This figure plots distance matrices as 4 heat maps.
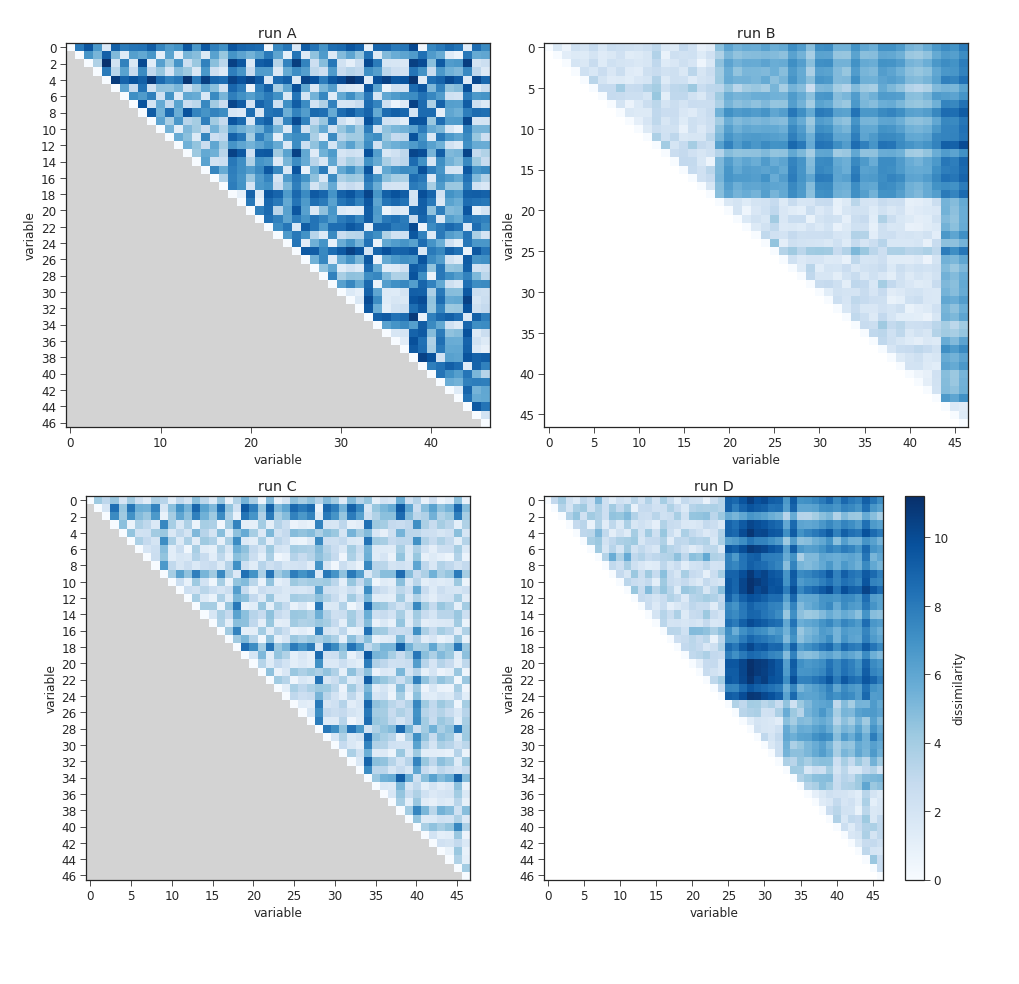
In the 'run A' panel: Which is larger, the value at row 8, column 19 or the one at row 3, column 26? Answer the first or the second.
the second
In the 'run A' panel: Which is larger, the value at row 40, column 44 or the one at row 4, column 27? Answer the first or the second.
the second
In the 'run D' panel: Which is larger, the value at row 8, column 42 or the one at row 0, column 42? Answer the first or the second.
the second
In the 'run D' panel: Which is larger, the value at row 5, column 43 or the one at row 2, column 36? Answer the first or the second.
the first
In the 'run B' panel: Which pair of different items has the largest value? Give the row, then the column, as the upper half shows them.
12, 46
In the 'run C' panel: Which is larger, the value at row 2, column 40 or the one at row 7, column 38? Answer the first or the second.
the second
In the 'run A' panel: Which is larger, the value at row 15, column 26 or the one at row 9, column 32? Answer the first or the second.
the second
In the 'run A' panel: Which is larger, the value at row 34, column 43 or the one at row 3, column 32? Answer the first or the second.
the second
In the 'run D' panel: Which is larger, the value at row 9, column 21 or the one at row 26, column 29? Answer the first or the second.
the second
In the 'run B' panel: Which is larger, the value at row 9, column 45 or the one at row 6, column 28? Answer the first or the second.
the first
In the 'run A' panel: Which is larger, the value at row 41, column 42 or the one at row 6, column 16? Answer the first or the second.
the second
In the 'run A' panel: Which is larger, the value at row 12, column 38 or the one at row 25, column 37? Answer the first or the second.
the second
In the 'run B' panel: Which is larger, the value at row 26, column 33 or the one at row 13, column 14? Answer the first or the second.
the second
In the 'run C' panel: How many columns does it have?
47
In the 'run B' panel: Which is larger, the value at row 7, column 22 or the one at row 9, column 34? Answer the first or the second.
the second
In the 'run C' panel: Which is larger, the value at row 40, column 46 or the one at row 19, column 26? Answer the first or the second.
the first
